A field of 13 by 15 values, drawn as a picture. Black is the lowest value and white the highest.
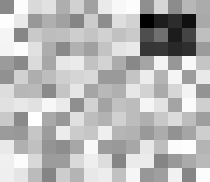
The top right is the ninth with the lowest average. The halves do not mirror each other. In the top right lies a patch that is lower than the rest. Overall the values sit about 70% of the way up the scale. Most values sit high, with a long tail of low ones.
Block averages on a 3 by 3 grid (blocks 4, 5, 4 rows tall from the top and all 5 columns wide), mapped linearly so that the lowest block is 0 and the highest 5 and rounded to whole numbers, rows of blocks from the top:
5 5 0 | 5 4 5 | 4 5 4
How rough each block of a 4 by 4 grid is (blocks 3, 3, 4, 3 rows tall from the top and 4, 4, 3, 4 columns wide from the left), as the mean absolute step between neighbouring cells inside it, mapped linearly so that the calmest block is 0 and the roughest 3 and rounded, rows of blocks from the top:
1 1 2 2 / 1 0 2 3 / 1 1 0 1 / 0 1 1 2
